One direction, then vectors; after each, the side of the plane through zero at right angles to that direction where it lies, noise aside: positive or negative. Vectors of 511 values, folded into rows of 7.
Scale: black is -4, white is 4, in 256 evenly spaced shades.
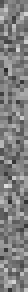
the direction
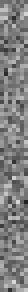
positive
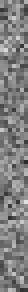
negative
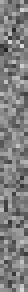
negative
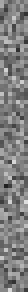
negative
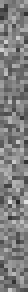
negative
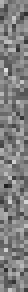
negative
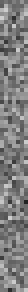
positive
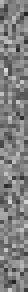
negative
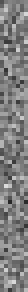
positive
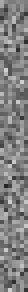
negative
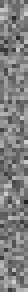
positive
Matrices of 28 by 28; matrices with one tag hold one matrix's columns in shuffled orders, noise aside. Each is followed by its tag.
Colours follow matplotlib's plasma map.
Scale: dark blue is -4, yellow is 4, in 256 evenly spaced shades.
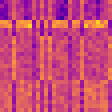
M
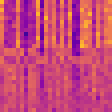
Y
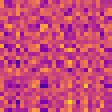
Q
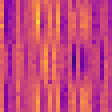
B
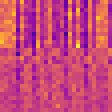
Y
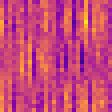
B
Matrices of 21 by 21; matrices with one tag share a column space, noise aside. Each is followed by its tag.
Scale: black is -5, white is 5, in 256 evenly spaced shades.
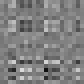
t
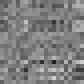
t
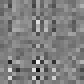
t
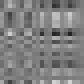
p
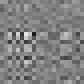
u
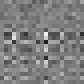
u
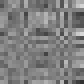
p
